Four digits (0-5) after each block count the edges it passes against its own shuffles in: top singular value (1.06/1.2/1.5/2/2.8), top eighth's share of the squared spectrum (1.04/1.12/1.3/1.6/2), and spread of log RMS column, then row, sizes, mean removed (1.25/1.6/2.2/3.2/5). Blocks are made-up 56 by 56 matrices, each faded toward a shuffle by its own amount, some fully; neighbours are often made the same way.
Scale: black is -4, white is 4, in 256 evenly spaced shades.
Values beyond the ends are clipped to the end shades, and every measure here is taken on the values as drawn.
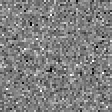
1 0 0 0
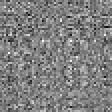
4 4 2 2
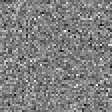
2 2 0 1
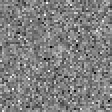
2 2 0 0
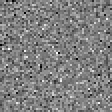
0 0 0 0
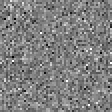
2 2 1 0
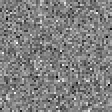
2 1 0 0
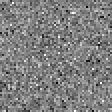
0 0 0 0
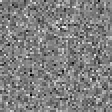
2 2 1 0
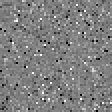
0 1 0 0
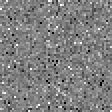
1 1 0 0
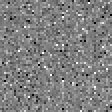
1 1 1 0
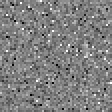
0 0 0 0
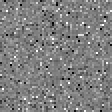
1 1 0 0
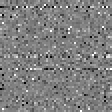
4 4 1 2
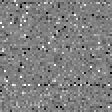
3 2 0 1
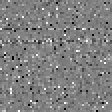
2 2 0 1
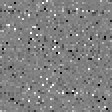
2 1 0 0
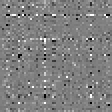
4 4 2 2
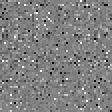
3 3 1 1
